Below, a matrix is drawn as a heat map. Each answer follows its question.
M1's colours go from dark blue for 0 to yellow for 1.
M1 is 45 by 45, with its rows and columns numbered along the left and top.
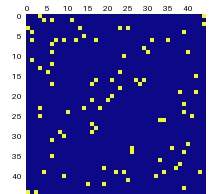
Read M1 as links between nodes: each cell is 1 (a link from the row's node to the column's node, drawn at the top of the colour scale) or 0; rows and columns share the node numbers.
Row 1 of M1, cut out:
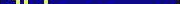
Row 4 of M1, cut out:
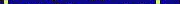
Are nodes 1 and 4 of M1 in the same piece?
yes
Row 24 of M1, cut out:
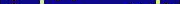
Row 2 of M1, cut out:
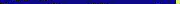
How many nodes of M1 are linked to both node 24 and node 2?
0
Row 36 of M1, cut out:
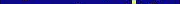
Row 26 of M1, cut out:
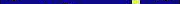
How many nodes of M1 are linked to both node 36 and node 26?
1
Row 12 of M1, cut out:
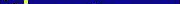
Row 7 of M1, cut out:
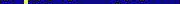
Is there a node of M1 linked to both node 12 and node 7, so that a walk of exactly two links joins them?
yes
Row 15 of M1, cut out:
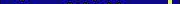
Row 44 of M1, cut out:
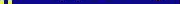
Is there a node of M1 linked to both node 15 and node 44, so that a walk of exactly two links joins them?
no
